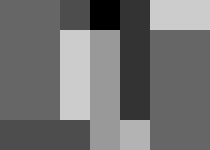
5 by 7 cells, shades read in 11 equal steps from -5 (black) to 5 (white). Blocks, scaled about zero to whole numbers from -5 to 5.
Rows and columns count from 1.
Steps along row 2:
same up down down up same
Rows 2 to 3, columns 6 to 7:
-1 -1 / -1 -1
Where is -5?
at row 1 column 4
